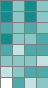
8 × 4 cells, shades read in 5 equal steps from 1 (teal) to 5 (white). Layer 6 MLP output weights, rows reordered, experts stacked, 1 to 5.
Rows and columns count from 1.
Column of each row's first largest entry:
2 2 2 2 2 4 1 1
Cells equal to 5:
1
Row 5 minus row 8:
-3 2 -2 -1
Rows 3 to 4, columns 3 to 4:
2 3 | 3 2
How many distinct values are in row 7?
3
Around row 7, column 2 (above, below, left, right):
3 2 4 2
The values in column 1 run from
1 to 5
